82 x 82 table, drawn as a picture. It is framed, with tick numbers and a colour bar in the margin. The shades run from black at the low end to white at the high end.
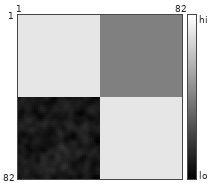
The table splits into 2 rows of 2 panels. Panel 1,1: very high, flat. Panel 1,2: middling, flat. Panel 2,1: very low, blotchy, faint in contrast. Panel 2,2: very high, flat.
